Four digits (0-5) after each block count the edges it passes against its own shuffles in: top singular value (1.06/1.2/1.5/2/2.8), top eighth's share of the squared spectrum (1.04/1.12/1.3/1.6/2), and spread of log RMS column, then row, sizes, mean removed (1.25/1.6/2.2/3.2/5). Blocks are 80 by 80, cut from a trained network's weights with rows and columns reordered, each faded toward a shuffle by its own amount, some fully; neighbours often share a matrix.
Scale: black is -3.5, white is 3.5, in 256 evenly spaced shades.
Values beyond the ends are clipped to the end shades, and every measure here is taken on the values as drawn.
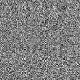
3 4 1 1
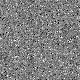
0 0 0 0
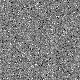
0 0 0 0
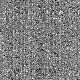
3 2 0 2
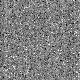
1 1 0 0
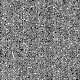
2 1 0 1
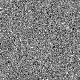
0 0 0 0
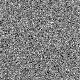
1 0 0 0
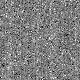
2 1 0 0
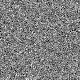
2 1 0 0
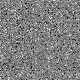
0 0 0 0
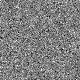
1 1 0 0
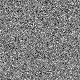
0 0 0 0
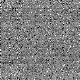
2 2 2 0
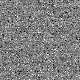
1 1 1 0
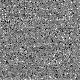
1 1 1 0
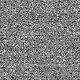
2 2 1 0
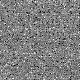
1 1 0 0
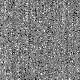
2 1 0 1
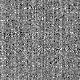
3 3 0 3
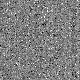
1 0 0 0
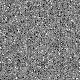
1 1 0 0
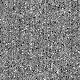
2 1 0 1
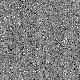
1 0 0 0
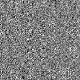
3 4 2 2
